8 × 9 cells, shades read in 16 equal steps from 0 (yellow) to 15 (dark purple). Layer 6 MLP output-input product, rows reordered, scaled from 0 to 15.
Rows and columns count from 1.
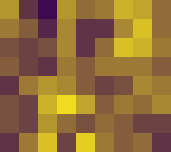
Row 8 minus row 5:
0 0 -3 5 -8 -4 -1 2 5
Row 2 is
7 9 13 6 12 12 6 2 8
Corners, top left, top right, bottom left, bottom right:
5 8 12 12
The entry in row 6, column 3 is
3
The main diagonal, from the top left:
5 9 10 7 9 9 9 8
